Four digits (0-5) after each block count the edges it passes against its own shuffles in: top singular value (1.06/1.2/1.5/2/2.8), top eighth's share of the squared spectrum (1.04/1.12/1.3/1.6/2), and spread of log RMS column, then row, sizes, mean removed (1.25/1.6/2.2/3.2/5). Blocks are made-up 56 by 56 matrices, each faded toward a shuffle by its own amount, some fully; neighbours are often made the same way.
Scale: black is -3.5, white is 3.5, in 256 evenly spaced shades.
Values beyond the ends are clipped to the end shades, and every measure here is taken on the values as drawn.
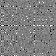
4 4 2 2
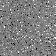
3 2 0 0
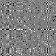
4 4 2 2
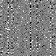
4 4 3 1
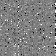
3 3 1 0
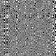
4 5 3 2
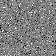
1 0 0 0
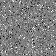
1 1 0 0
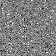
2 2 0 0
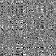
4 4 2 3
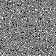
1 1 0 0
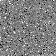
0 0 0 0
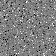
0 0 0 0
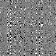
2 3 3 2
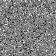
1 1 0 0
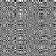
4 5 3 3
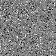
0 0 0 0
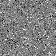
0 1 0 0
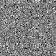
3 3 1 1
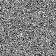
0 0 0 0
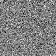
0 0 0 0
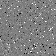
1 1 0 0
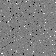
0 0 0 0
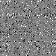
3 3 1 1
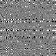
4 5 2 3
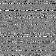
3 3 0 4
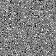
1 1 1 0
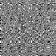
4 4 2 2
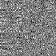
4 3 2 1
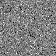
2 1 0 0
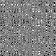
4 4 2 2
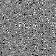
3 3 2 1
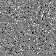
0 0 0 0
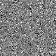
1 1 2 0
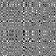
5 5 3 3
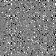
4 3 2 2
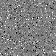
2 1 0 0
